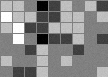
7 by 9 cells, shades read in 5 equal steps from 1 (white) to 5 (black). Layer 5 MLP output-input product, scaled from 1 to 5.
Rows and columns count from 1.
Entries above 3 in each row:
3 2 2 4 2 0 2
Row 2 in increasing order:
1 2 2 2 2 2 3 4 4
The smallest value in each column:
1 1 2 2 2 2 2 2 2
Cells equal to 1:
3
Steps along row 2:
up same up same down same up down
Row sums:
27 22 23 29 28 24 27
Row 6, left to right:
2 3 3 2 3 2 3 3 3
